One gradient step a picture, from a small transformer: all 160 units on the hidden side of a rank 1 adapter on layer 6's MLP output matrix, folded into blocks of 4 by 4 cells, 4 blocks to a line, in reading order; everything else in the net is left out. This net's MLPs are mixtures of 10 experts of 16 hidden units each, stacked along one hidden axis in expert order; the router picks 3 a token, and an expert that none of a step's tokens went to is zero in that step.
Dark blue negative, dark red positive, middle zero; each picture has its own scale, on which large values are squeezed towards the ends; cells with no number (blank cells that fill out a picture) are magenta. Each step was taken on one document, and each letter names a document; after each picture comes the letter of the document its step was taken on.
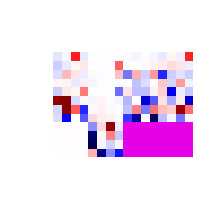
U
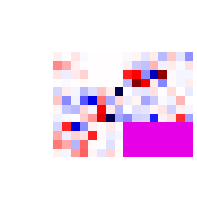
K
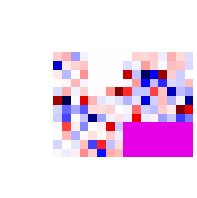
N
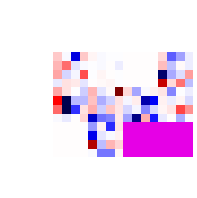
U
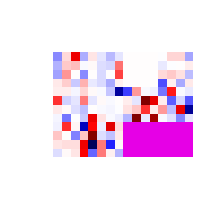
U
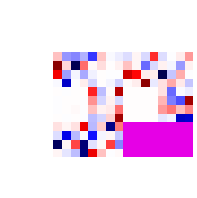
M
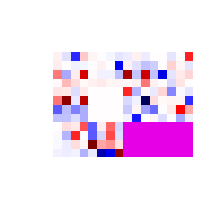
N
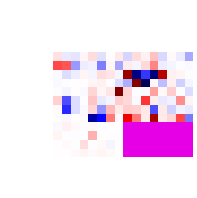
K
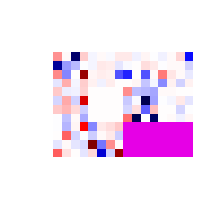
N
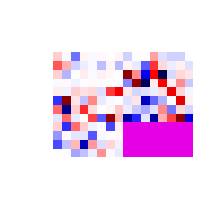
K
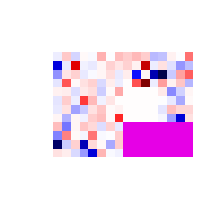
M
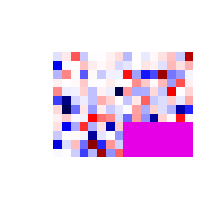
U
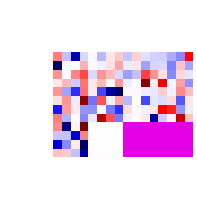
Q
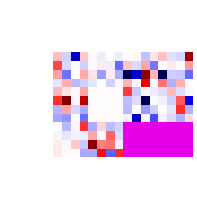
N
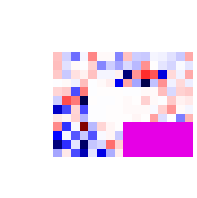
Q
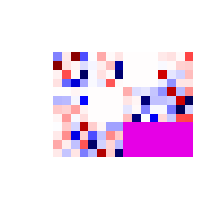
N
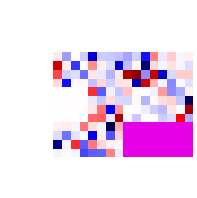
M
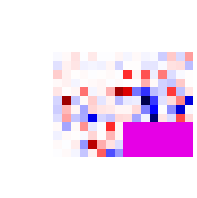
N
